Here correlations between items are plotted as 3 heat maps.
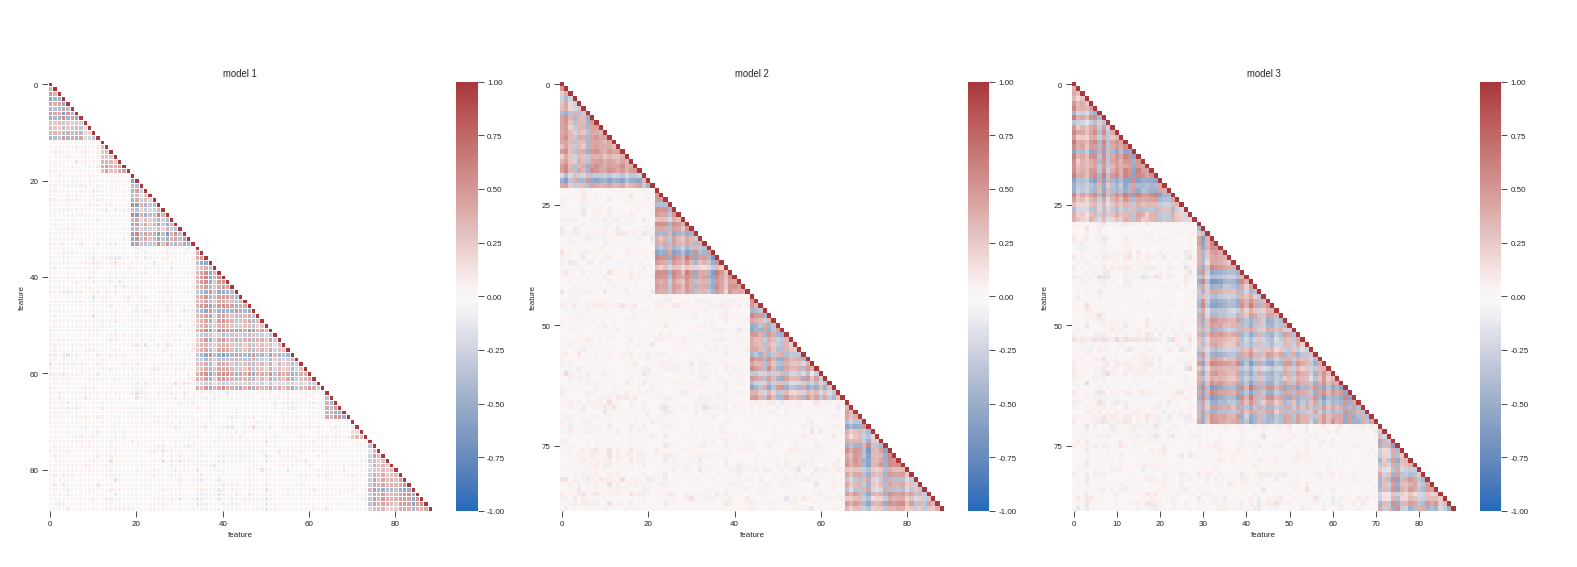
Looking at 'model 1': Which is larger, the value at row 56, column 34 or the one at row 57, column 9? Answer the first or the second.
the second
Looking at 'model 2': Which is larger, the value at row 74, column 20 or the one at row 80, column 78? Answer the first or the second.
the second
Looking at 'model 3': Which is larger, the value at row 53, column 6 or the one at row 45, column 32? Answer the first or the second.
the first
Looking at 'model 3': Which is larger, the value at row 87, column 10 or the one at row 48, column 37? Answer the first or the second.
the first
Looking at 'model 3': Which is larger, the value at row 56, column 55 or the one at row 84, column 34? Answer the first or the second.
the first
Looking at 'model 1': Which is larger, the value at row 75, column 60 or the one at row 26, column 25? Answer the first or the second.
the second
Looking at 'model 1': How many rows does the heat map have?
89
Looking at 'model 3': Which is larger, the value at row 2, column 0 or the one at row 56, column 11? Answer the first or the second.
the first
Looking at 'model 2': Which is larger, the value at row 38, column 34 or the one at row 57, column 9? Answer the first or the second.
the second
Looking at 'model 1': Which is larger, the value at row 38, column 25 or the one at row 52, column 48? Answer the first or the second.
the first
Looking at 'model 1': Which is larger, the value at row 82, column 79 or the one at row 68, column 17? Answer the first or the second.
the first
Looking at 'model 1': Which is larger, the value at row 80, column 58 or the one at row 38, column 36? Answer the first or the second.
the second
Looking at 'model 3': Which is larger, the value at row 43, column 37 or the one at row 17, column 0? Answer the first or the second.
the second
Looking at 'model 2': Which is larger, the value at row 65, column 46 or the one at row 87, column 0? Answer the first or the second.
the first
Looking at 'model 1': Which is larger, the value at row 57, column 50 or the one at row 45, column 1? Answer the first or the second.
the second
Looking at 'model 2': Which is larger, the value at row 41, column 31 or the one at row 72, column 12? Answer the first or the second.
the second
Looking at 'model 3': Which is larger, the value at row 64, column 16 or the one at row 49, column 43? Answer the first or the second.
the second
